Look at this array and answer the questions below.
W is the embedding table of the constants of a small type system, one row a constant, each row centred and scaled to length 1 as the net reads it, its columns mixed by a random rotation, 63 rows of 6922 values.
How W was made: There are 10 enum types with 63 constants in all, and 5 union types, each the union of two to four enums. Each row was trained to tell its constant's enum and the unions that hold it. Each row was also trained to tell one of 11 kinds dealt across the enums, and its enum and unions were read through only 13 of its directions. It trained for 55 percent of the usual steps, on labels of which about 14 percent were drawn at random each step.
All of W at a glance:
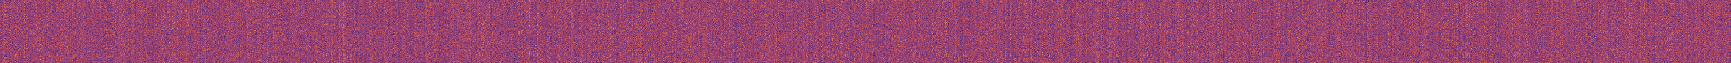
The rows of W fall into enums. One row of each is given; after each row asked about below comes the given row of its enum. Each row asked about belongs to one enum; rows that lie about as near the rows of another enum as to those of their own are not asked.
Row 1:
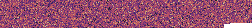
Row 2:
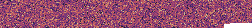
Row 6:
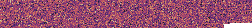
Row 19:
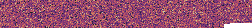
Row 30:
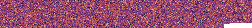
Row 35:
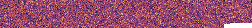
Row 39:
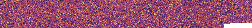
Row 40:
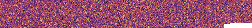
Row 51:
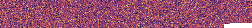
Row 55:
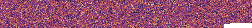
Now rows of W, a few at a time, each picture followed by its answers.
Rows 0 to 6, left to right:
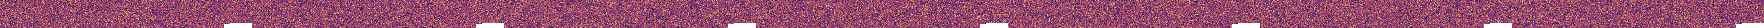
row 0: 51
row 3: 39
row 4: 19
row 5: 55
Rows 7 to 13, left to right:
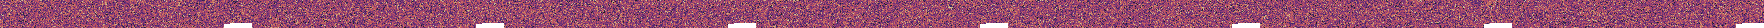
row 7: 55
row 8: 1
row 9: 2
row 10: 19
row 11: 19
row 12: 51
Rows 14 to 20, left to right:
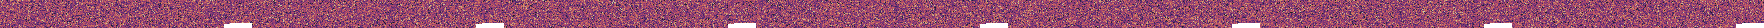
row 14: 6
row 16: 2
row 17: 55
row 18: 35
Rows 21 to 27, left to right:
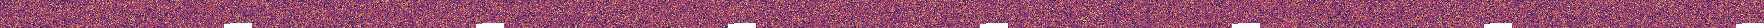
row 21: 2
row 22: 30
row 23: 40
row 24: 55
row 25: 55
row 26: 1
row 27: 40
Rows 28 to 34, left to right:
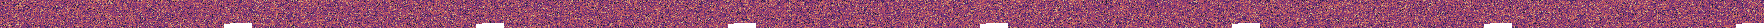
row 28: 2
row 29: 35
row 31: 1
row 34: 39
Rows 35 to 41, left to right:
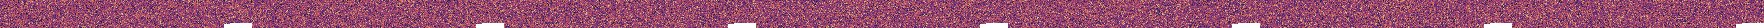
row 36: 40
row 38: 40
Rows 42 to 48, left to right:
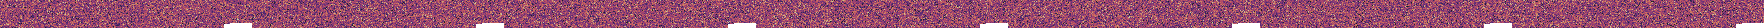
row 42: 19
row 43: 1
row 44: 19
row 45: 51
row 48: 35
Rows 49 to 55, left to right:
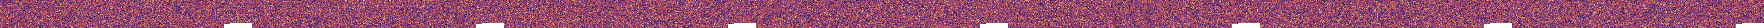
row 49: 40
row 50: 40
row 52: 1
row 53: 55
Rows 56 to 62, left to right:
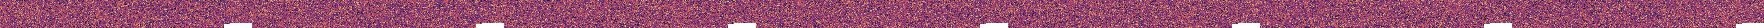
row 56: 51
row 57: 6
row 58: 19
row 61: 2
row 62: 1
